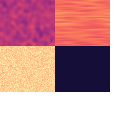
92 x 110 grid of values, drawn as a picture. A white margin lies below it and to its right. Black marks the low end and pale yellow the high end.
The table splits into 2 rows of 2 panels. Panel 1,1: middling, blotchy, faint in contrast. Panel 1,2: high, streaked across, faint in contrast. Panel 2,1: very high, fine-grained, faint in contrast. Panel 2,2: very low, flat.
